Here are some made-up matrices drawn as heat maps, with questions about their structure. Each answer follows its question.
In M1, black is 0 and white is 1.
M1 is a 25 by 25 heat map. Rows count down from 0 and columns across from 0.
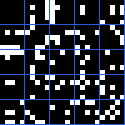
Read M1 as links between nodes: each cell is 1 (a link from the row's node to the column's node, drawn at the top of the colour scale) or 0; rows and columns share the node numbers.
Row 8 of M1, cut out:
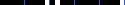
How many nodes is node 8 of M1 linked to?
3
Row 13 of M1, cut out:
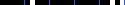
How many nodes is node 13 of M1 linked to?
3
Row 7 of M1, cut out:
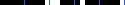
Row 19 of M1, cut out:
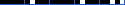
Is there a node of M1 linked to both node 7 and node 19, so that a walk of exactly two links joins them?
yes
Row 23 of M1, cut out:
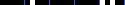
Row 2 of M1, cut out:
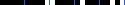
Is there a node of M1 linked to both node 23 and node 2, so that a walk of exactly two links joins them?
yes
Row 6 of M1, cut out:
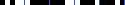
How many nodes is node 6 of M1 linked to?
9
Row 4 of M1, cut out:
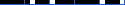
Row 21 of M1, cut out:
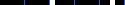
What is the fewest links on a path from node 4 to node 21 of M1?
2
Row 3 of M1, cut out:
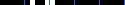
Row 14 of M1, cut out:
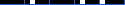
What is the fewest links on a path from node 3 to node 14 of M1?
2
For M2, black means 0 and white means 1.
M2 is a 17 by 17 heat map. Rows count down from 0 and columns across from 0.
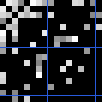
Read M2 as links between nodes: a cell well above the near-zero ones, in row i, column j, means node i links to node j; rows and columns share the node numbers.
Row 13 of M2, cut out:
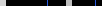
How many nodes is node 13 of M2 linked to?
2
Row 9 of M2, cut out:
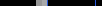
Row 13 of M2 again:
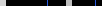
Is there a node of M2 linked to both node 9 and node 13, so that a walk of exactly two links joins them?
no
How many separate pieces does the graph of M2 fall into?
1
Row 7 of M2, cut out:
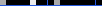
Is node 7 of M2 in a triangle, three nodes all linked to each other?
yes
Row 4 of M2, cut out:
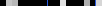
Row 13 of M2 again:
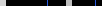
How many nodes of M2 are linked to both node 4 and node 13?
0
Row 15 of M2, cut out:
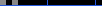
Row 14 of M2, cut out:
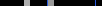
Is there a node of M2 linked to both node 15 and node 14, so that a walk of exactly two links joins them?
no
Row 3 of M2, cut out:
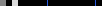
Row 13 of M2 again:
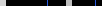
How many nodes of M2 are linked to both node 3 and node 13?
1
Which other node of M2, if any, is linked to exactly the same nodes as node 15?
node 3
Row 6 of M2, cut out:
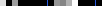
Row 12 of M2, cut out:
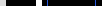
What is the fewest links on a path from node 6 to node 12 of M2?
1
